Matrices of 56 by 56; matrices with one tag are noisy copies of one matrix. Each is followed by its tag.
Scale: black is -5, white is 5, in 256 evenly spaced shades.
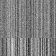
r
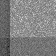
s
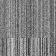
r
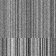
r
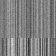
r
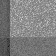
s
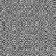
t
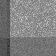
s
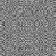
t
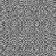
t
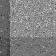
s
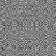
t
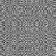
t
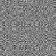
t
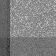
s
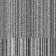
r
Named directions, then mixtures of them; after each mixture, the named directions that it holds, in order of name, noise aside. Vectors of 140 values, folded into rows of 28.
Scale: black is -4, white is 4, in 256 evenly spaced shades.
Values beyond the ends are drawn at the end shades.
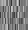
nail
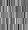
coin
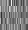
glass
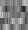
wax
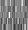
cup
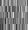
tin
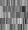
coin, cup, wax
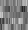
wax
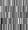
cup, glass, wax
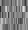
glass, tin, wax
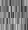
cup, tin, wax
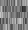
coin, wax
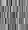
nail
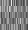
glass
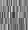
cup, nail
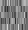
coin, wax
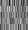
coin, glass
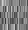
glass, nail, tin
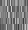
coin, cup, tin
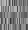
cup, glass, nail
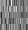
glass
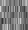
glass, nail, wax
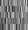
tin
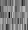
cup, wax
